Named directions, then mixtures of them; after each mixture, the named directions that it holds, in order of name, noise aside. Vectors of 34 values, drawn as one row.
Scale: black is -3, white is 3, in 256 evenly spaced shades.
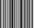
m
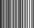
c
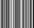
m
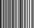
c, m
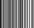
c, m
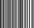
c, m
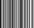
c, m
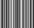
m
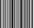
m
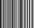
c, m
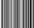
c, m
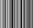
c, m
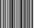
m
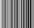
c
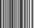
c, m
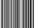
c, m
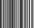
c, m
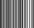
c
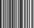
c, m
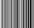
c, m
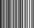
c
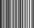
c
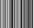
c, m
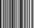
c, m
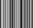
m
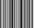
m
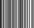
c, m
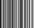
c, m
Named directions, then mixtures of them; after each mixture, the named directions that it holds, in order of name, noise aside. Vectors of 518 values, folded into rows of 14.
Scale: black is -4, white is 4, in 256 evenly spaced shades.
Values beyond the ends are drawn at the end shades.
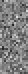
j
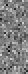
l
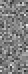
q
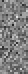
j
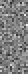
q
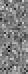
l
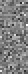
j, q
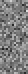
j, l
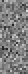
j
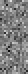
l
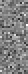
j, q
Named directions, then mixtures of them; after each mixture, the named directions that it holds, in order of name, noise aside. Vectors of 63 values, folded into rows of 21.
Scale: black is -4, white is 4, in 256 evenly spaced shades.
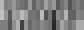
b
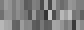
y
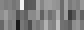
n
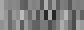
b, y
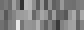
n, y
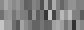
y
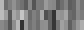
b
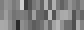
n, y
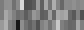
n, y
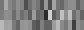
y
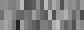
n, y
